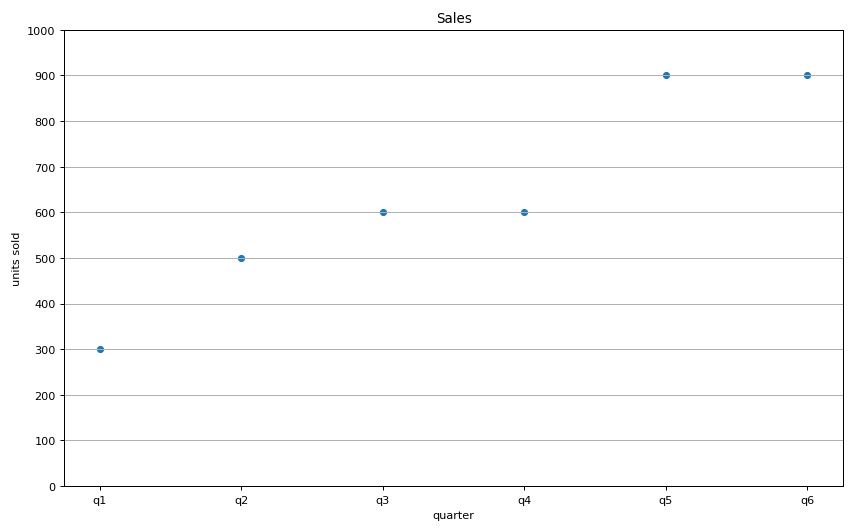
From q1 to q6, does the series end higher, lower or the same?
higher
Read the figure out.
Title: Sales
x-axis: quarter, ticks q1 q2 q3 q4 q5 q6
y-axis: units sold, ticks 0 100 200 300 400 500 600 700 800 900 1000
Values:
300 500 600 600 900 900
